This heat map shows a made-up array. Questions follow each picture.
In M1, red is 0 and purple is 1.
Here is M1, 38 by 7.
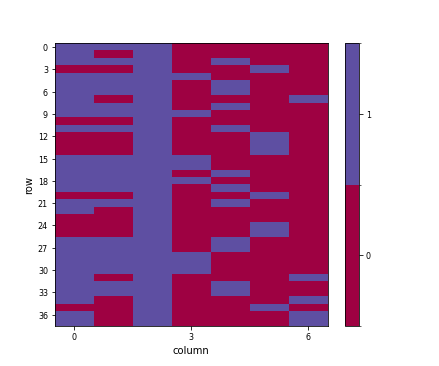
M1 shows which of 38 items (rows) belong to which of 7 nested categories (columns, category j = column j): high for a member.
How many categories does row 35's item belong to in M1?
2
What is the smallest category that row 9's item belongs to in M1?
3
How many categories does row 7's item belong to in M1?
3
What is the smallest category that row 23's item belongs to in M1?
2
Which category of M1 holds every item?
2
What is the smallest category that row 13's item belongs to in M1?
5
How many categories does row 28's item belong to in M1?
4
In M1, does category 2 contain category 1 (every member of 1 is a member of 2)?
yes
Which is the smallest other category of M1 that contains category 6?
0
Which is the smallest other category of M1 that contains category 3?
1
